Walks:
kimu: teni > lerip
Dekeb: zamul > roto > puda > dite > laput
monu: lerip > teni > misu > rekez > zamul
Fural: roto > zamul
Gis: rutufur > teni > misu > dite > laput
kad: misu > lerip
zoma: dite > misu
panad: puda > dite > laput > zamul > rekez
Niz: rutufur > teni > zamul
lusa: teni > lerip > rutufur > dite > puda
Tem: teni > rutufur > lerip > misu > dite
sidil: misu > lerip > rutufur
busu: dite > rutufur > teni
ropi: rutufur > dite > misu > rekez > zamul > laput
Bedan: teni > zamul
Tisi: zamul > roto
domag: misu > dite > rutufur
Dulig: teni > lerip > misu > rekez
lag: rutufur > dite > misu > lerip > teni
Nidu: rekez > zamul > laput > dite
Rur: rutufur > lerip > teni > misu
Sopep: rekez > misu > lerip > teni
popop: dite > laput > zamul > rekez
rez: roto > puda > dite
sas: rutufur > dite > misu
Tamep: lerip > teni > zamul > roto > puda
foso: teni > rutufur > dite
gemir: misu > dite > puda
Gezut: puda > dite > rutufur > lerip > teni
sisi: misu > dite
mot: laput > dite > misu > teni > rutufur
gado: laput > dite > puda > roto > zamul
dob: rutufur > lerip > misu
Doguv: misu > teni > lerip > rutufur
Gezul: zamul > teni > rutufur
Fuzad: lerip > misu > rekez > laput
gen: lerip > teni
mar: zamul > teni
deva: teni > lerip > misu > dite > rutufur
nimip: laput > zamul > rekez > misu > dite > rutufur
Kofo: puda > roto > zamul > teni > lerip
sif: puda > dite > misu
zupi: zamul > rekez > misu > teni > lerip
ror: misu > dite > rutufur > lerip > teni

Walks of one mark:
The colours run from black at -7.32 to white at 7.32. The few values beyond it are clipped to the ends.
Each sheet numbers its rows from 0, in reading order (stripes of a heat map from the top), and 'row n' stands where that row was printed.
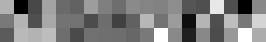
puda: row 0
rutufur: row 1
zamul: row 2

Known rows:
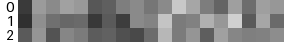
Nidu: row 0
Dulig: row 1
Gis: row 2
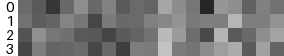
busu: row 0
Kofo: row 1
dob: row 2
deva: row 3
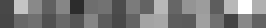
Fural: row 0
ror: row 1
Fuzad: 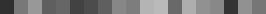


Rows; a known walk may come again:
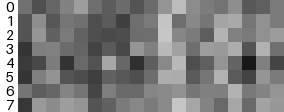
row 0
gado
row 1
Tem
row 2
Rur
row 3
monu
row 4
sisi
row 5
sidil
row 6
Kofo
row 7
Nidu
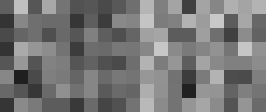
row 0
Niz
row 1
Dulig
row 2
ror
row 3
zupi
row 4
Gis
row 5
Gezut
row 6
busu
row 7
Doguv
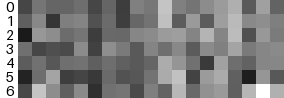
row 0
deva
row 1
foso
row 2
Sopep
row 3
rez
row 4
lag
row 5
kad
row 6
Fural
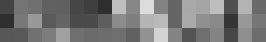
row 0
gen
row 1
Fuzad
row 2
popop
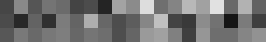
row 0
kimu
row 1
zoma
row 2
ropi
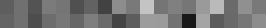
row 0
lusa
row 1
sas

